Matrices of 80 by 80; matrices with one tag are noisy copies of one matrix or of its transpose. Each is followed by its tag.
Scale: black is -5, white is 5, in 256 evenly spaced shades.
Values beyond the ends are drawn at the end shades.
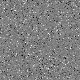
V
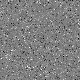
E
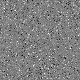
V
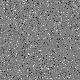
V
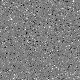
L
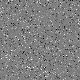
E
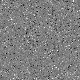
L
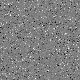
V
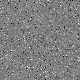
E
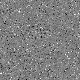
L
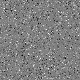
V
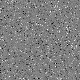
E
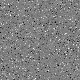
V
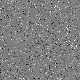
E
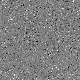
L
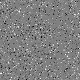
L
